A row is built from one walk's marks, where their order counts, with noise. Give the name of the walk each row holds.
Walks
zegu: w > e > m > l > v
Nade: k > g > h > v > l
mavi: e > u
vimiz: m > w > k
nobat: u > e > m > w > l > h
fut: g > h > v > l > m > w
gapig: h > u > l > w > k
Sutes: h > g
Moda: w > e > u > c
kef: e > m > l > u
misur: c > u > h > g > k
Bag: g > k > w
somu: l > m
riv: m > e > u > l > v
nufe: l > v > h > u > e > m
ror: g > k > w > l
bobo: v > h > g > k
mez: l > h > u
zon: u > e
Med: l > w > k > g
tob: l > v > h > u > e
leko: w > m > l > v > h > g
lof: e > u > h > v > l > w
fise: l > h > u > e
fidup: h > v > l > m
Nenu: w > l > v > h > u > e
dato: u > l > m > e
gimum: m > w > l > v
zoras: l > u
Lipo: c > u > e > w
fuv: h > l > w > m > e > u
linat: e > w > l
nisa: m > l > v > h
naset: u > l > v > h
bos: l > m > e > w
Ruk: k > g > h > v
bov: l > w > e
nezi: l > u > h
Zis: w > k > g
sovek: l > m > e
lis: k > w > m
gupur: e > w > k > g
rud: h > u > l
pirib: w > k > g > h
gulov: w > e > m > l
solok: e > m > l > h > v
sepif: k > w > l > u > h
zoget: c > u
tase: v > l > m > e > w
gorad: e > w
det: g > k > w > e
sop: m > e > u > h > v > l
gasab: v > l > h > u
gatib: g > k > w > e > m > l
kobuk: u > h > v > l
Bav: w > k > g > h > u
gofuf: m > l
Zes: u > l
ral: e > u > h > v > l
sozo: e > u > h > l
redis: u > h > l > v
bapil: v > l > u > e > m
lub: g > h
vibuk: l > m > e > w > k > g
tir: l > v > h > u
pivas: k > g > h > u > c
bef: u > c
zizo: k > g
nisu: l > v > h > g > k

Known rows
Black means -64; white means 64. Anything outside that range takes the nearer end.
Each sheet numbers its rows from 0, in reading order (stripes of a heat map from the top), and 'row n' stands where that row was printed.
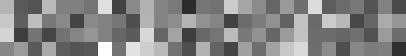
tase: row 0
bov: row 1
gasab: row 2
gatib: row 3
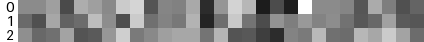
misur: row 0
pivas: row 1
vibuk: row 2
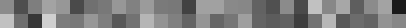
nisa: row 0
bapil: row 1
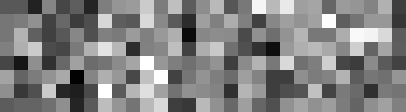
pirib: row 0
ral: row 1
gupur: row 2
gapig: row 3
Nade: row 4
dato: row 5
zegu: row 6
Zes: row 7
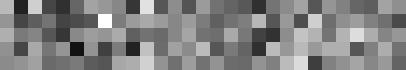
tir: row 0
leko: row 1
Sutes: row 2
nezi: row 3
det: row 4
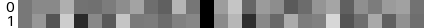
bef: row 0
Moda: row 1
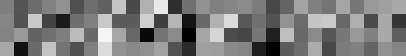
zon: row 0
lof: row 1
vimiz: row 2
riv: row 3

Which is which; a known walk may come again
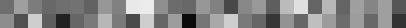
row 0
ror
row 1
lof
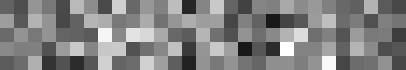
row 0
pivas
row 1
fidup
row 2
gatib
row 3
misur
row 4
ral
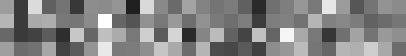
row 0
tob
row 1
bos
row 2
Bav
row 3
vibuk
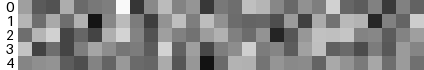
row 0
tase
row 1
sovek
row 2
rud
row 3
gasab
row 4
gorad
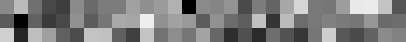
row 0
gupur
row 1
Ruk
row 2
nufe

